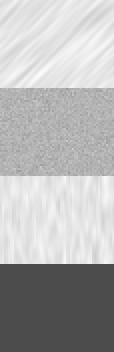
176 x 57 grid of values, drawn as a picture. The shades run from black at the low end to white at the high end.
The table splits into 4 rows of 1 panel. Panel 1,1: very high, slanting up to the right, faint in contrast. Panel 2,1: high, fine-grained, faint in contrast. Panel 3,1: very high, streaked downward, faint in contrast. Panel 4,1: low, flat.
